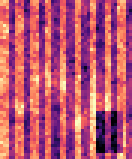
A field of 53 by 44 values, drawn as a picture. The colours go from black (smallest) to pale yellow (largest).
Stripes: upright, repeating 9 times. Ninth with the lowest average: bottom right. Odd patch: lower, in the bottom right. Grain: streaks running down.
